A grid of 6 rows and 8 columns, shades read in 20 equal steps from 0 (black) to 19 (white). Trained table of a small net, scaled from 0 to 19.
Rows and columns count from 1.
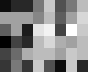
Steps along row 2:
same same down up down up up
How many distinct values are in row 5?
6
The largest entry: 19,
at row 3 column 7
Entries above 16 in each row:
0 0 3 0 0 0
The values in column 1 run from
0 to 12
